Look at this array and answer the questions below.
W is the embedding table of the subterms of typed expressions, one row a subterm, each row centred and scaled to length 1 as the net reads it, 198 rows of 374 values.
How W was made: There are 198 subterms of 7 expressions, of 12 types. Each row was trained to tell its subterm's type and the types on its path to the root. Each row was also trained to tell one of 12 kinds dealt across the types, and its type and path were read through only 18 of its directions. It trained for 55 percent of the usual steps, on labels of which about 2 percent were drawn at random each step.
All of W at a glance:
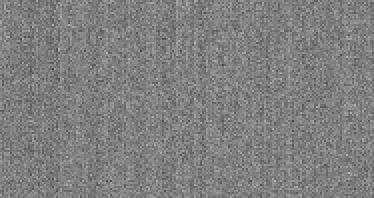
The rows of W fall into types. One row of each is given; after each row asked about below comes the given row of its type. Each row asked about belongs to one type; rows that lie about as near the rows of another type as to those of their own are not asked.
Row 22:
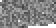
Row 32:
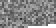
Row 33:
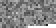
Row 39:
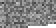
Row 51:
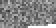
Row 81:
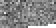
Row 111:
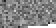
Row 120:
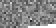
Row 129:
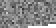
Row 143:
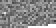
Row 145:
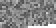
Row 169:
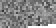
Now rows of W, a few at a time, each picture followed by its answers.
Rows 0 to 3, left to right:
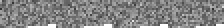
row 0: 39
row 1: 32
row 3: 51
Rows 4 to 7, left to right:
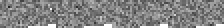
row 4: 39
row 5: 32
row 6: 51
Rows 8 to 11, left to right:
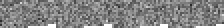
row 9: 129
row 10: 33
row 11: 145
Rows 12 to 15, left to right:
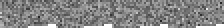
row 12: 51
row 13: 169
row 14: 22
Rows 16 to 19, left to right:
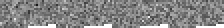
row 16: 145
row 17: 145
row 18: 169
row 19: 22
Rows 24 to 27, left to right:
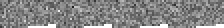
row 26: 145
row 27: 51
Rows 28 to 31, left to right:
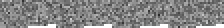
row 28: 129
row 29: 32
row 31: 169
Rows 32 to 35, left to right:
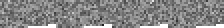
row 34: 32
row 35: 39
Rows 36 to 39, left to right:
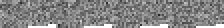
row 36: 111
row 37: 22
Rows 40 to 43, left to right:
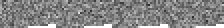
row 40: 169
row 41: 39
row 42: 39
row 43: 169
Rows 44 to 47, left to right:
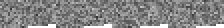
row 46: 129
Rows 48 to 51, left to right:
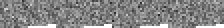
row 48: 129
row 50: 51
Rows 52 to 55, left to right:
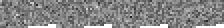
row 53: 143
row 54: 145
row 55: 33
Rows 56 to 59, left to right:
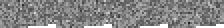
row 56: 111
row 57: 22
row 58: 32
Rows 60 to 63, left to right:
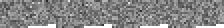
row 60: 129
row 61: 143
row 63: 32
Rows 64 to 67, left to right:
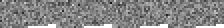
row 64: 120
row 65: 51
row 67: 39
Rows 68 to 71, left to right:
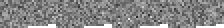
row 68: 120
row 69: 169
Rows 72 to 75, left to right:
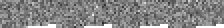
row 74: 22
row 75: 39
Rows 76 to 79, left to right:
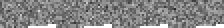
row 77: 169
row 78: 143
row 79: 22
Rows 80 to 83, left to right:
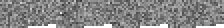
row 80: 143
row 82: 22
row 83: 129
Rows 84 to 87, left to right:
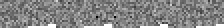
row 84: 169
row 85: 111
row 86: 22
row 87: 143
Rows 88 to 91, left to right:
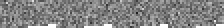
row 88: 143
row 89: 143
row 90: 33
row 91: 120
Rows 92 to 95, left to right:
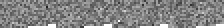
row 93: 129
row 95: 81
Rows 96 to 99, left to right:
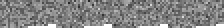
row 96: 143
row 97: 22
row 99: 32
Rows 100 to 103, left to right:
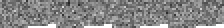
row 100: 32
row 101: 129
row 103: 129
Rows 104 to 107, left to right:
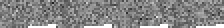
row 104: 81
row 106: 111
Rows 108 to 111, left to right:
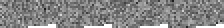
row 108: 120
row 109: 22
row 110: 32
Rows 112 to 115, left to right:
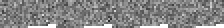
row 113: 111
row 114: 145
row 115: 145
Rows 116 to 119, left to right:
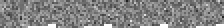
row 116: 169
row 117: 33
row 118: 22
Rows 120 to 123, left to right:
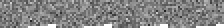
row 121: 145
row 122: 81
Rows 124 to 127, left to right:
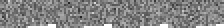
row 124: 51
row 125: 120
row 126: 22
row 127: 120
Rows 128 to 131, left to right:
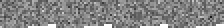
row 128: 120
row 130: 145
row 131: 145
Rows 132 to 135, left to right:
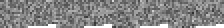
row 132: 32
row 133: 22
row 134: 32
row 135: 143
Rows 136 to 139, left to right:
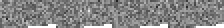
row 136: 129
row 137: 32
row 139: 32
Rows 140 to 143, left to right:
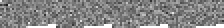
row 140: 120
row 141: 81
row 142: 39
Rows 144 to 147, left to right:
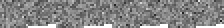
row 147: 111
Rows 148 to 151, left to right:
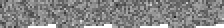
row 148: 129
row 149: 111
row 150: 120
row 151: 32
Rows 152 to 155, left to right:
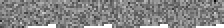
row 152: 33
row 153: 145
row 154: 145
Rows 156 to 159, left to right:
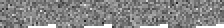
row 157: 39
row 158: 33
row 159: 120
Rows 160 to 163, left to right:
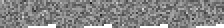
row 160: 145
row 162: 33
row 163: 120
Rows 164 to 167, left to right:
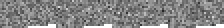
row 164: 51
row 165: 51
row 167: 143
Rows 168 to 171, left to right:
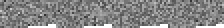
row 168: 81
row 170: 143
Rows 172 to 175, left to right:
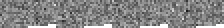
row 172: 22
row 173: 111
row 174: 22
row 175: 111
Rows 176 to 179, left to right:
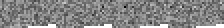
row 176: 51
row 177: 143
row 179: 120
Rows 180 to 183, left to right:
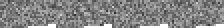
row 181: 145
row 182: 120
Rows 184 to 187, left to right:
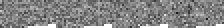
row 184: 120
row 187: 81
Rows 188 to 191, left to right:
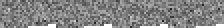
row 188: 33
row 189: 33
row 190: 143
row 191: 51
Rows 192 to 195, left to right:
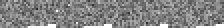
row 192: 129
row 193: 81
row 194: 169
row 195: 33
